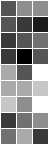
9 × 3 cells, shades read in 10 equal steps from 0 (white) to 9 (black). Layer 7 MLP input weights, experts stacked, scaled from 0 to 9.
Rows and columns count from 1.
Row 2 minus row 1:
0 3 4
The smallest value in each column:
2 3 0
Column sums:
46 47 36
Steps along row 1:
down same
